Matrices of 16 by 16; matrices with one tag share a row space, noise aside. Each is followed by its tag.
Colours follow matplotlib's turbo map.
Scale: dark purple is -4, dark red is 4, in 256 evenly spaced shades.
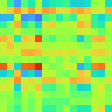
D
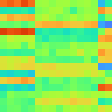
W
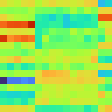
W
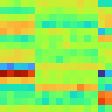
W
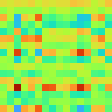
D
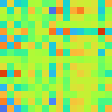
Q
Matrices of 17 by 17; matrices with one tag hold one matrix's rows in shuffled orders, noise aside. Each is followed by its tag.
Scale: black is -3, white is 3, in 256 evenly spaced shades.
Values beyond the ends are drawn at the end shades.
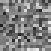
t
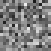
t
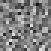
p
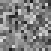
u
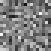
u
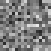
t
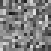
u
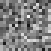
t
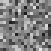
u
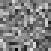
u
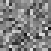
p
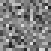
p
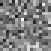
t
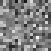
u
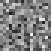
p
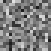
p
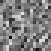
p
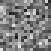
u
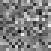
t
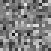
t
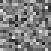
u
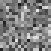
t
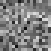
t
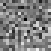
t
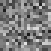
t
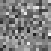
t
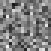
p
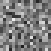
p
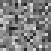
u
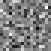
p
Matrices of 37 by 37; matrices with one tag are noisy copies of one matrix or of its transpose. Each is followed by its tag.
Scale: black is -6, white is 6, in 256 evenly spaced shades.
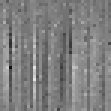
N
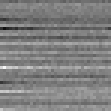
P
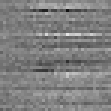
N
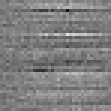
N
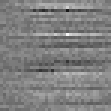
N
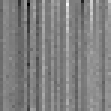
P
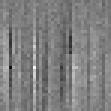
N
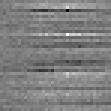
N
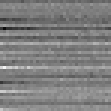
P
